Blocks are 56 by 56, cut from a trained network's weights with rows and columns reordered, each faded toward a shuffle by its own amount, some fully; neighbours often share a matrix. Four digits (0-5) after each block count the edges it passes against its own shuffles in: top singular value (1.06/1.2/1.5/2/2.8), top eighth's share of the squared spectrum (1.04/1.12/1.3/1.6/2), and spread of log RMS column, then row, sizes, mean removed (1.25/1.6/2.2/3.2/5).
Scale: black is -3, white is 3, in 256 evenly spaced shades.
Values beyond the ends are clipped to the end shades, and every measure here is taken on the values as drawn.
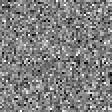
2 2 0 1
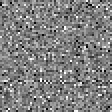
3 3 0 2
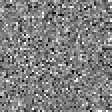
1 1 0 0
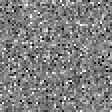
1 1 0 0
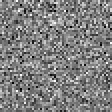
3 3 1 1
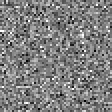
2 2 0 1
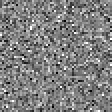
1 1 0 0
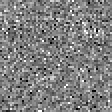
0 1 0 1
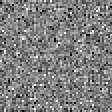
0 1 0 0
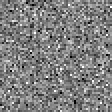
0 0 0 0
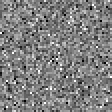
0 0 0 0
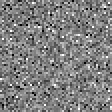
0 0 0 0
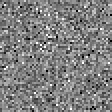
0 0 0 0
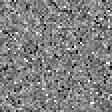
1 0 0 0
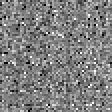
2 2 0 2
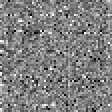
2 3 0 2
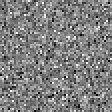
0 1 0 0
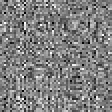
4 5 2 3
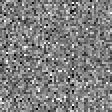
2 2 1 1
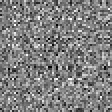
4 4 2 2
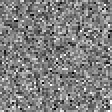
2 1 0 0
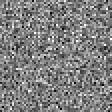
2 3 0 1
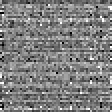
4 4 2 1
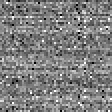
3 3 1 0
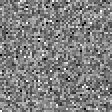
1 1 0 0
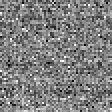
2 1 0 0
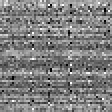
4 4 2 2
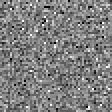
0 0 0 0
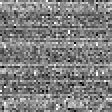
4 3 2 1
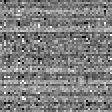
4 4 2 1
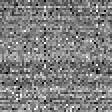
3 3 2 1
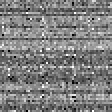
4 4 2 1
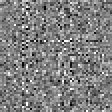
4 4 3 2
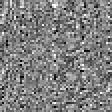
3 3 2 1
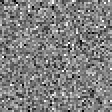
0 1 0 0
